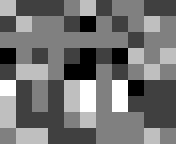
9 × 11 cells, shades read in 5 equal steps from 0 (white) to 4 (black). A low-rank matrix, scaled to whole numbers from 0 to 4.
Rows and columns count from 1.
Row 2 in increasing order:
1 1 2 2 2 2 2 3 3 3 4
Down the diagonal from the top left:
1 1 2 2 4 0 2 2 2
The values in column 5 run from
1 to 4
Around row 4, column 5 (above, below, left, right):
2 4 2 4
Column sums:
17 19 19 23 21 19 20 18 21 19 21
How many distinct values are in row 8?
3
